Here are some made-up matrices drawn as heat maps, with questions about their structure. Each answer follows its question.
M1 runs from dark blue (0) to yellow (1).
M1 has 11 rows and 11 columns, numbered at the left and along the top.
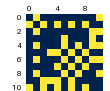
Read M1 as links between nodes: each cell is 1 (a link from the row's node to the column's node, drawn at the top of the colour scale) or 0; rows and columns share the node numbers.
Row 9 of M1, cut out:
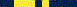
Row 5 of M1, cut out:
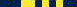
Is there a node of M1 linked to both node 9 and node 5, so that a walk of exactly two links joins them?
yes
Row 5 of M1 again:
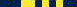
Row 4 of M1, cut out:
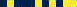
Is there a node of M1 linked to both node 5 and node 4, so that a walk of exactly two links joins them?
no
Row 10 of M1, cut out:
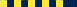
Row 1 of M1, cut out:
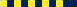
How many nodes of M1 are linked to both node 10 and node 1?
5
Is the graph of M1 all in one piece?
yes
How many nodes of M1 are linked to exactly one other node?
0
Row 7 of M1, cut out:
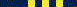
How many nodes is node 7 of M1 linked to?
3
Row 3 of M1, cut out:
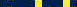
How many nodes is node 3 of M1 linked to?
2
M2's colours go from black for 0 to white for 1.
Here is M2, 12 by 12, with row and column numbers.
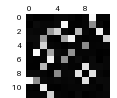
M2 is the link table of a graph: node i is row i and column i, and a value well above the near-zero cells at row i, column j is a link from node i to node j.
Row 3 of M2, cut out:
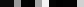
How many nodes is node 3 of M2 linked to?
4
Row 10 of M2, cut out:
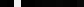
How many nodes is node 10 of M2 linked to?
1
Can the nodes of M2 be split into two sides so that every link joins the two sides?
no
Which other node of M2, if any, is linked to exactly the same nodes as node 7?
node 4
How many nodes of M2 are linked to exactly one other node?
3
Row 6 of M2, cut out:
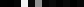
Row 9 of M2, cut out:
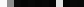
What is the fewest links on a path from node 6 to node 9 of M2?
3
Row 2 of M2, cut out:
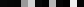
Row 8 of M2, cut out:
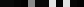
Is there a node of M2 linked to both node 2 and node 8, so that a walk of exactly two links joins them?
yes
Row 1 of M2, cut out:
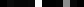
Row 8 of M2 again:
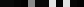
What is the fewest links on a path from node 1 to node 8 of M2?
2
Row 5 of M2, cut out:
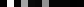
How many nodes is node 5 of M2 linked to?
3
